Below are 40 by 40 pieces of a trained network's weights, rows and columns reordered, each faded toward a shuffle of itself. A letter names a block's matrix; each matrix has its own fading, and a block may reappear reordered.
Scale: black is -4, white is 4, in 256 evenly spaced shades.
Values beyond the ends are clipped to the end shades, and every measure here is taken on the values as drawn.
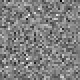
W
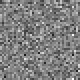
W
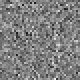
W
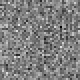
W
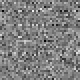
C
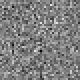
W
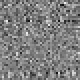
C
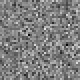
W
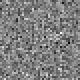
W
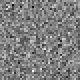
W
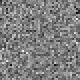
W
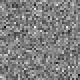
W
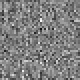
C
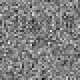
W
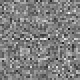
C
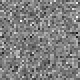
W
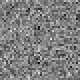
C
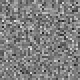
W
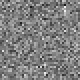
C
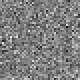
W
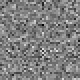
C
